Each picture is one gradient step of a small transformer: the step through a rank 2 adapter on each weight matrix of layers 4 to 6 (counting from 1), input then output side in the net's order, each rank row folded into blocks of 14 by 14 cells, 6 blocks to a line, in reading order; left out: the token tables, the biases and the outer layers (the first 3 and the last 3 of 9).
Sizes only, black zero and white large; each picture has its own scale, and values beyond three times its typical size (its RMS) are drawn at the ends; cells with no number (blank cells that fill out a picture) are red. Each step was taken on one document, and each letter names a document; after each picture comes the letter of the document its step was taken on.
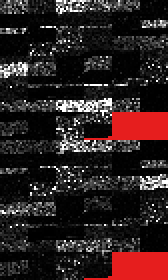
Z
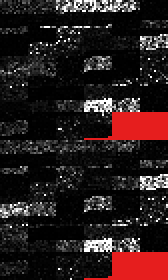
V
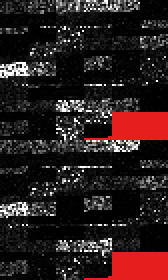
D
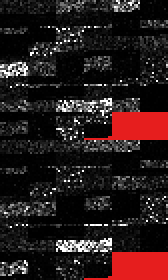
D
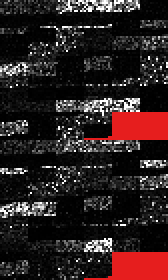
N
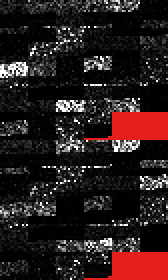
D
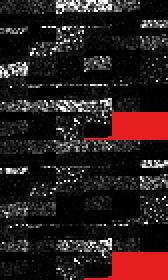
D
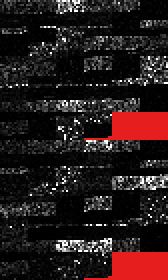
N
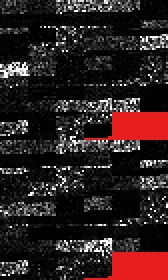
N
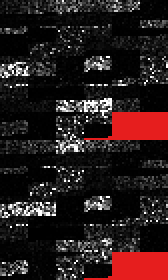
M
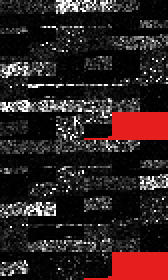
M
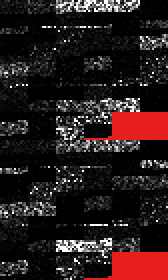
D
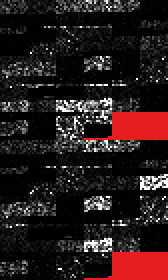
M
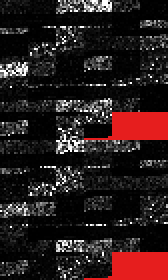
N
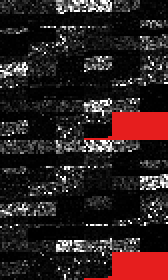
N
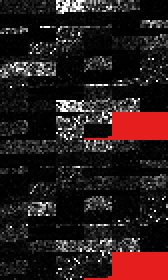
V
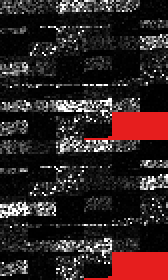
Z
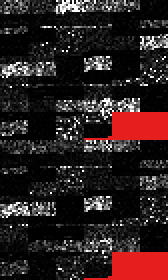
M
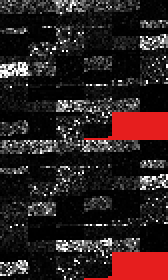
Z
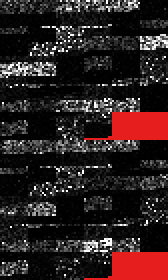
Z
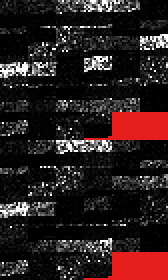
N
